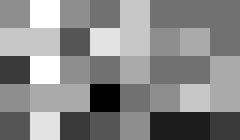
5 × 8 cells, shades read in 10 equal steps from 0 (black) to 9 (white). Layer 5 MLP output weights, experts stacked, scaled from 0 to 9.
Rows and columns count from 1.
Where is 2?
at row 3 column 1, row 5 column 3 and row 5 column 8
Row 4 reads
5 6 6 0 4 5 7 6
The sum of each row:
42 47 40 39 25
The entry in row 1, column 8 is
4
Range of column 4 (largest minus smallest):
8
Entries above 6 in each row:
2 4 1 1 1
